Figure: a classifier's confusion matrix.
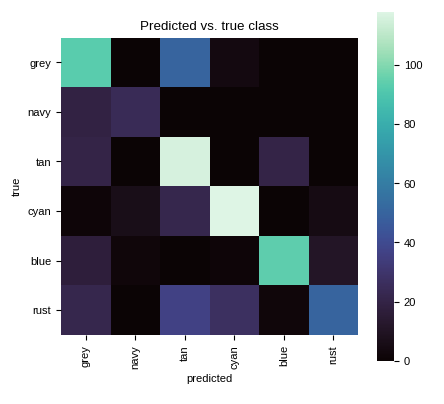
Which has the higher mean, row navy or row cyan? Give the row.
cyan
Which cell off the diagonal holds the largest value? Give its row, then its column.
grey, tan
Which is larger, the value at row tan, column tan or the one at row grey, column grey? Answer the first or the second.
the first
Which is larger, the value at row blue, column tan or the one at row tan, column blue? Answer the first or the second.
the second
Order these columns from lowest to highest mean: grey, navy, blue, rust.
navy, rust, blue, grey
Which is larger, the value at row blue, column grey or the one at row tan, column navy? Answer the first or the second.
the first
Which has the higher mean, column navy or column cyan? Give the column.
cyan
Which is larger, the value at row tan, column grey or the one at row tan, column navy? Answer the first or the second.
the first
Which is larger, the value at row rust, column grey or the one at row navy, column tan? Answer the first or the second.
the first
